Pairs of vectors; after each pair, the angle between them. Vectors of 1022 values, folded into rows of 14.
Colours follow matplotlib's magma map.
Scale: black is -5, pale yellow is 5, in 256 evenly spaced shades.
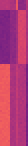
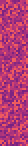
orthogonal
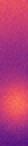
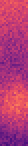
nearly parallel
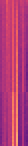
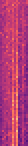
nearly parallel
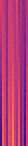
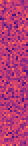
orthogonal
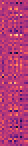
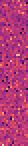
orthogonal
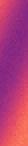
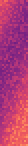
nearly parallel
